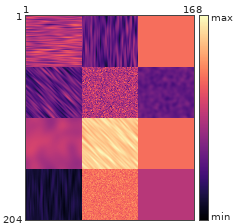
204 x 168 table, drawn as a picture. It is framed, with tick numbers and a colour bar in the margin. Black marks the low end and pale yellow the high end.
The table splits into 4 rows of 3 panels. Panel 1,1: middling, streaked across. Panel 1,2: low, streaked downward. Panel 1,3: high, flat. Panel 2,1: low, slanting down to the right. Panel 2,2: middling, fine-grained. Panel 2,3: low, blotchy, faint in contrast. Panel 3,1: middling, smooth, faint in contrast. Panel 3,2: very high, slanting down to the right, faint in contrast. Panel 3,3: high, flat. Panel 4,1: very low, streaked downward, faint in contrast. Panel 4,2: high, fine-grained, faint in contrast. Panel 4,3: middling, flat.
